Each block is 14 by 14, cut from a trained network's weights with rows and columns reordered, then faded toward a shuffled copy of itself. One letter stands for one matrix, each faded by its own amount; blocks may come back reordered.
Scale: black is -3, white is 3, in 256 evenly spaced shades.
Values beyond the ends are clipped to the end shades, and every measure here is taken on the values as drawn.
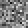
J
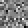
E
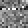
E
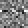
E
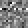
E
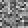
E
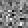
E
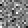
J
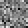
E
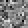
J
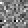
E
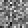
J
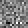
E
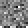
E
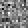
J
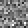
J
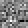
E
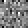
E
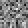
J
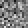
E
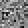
J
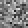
J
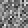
J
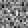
J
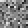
J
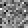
J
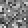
J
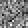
J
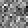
E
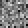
J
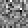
E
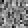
J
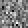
J
